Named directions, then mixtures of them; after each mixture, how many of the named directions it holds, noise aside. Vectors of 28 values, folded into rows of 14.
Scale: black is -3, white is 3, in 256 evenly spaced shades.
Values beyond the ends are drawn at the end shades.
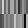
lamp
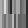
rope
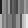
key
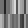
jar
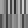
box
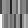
three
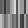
one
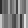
three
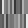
three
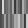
three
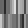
one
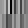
three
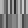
one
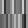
three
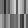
one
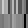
two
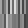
two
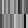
one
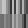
three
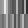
three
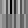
three
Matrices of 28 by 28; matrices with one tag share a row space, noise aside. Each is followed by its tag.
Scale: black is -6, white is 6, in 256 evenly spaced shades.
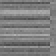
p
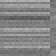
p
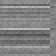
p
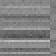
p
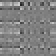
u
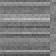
p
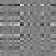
u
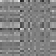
u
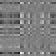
u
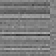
p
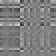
u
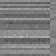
p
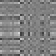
u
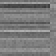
p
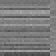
p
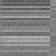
p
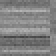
p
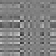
u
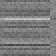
p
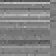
p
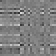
u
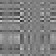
u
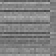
p
